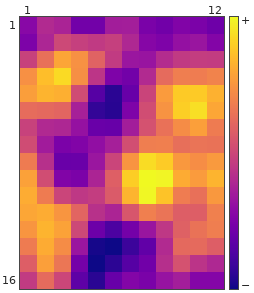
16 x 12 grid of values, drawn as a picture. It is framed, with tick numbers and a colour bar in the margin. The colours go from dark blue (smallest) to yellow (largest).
No regular stripes run through it. The bottom middle is the ninth with the lowest average. On average the colour sits 50% of the way up the scale. There are no lone odd cells. There is no overall slope.
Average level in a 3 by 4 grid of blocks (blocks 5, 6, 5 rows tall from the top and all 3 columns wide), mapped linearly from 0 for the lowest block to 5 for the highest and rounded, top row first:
4 2 1 3 | 3 1 5 5 | 5 0 1 3
